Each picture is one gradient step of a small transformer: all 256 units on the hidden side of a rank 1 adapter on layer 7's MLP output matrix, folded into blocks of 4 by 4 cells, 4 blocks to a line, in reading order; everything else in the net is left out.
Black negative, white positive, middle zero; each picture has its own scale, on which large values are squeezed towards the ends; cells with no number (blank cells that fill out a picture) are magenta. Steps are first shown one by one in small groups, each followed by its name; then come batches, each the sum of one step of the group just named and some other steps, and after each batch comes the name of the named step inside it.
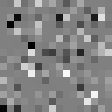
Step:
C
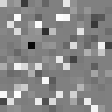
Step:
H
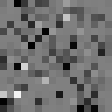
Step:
H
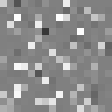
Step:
H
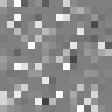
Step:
H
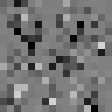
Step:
H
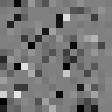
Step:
C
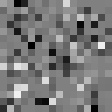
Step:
H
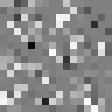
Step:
H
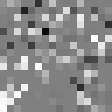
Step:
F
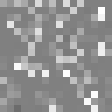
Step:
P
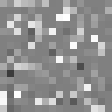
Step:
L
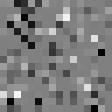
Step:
L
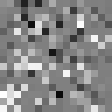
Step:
F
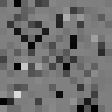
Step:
F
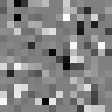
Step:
L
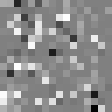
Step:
L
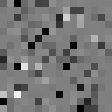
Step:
F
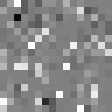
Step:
F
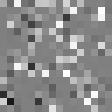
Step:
P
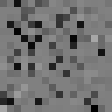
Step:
F
